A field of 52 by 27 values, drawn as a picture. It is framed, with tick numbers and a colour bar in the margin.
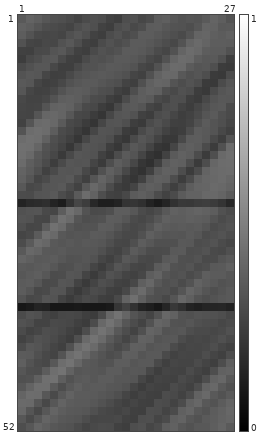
Streaks slant up to the right. On average the colour sits 30% of the way up the scale. There is no overall slope. Rows 24 and 37 differ from the rows beside them.
